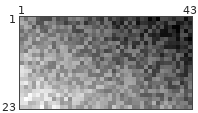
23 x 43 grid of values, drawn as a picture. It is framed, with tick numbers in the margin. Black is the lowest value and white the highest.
Mirror symmetry: none. Ninth with the highest average: bottom left. Stripes: none. Average level on the scale: 50%. Ninth with the lowest average: top right. Odd rows or columns: none. Slope: up to the bottom left.
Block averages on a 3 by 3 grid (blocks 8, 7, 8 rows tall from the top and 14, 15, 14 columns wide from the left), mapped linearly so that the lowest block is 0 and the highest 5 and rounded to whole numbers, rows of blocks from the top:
310 | 421 | 542
